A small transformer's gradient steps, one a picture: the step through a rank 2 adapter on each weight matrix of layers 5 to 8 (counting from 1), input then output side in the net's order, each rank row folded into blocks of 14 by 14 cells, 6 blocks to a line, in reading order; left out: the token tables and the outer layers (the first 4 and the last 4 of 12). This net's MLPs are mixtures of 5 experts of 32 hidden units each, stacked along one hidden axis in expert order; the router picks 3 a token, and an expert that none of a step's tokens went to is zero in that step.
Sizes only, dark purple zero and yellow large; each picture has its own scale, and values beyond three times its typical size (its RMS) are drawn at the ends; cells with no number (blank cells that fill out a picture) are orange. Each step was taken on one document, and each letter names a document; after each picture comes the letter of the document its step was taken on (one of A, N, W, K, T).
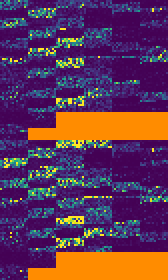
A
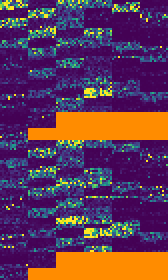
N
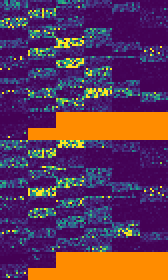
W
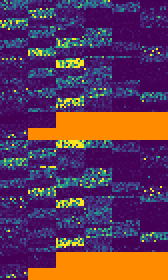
W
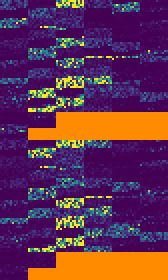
A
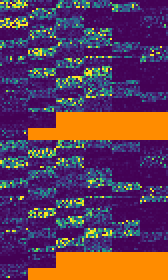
W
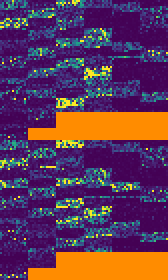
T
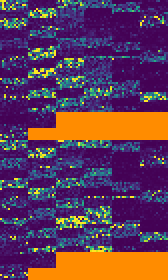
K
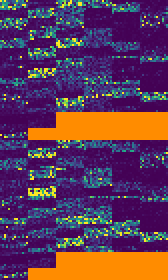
K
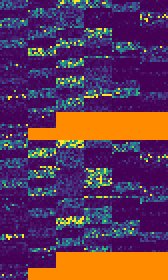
N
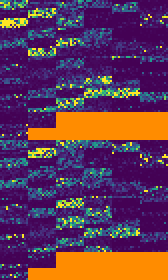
N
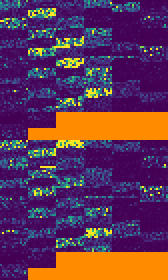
W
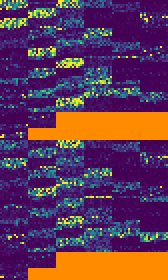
N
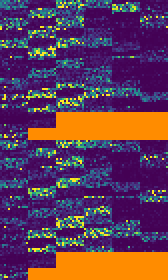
K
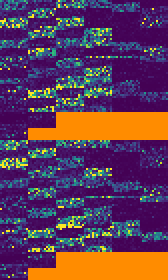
W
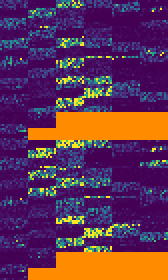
A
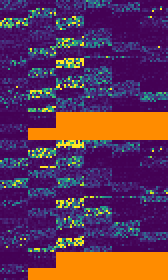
A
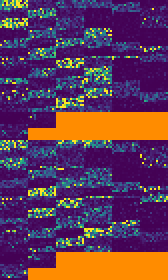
W
